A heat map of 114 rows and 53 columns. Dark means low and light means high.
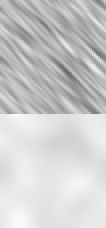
It is made of 2 by 1 panels. Panel 1,1: high, slanting down to the right. Panel 2,1: very high, smooth, faint in contrast.
